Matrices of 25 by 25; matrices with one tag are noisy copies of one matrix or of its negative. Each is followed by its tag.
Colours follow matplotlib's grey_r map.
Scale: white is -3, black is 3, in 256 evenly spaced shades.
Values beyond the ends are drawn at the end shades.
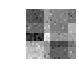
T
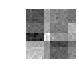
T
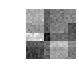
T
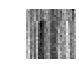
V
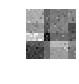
T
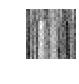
V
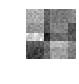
T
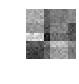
T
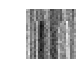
V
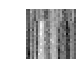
V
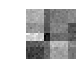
T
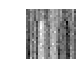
V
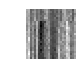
V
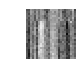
V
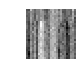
V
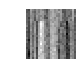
V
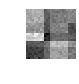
T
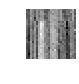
V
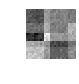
T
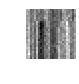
V
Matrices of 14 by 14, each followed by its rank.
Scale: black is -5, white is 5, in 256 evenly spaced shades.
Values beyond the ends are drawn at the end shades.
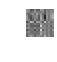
three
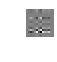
one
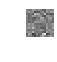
three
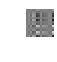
one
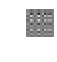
one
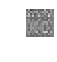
three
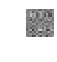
three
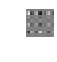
one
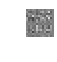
three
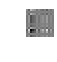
one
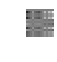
one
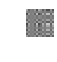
one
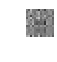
three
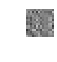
three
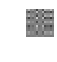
one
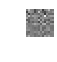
three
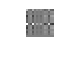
one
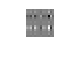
one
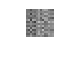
three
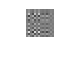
one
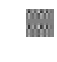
one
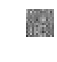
three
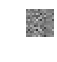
three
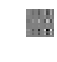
one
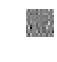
three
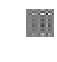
one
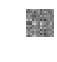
three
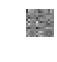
three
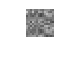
three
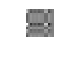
one
